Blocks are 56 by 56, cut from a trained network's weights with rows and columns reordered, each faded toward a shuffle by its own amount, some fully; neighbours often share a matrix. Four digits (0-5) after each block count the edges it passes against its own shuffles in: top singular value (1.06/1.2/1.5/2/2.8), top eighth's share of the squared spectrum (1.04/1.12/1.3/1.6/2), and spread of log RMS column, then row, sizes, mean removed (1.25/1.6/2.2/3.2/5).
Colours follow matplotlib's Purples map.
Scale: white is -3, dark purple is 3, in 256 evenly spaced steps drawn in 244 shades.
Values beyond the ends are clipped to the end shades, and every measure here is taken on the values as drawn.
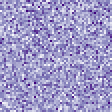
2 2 0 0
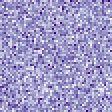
0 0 0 0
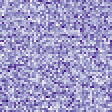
1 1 0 0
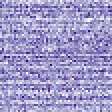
4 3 0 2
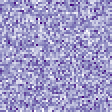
0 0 0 0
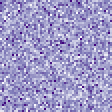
0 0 0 0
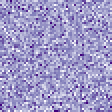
0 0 0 0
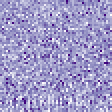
3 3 0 2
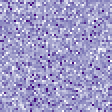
2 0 0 0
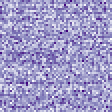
2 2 0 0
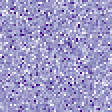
1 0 0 0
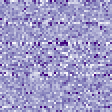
4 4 1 3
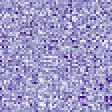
3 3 1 3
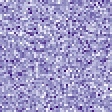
1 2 0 2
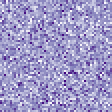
2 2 0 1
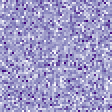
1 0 0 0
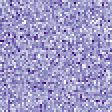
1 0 0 0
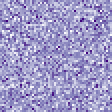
1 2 0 0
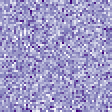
1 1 0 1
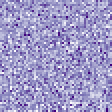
1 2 1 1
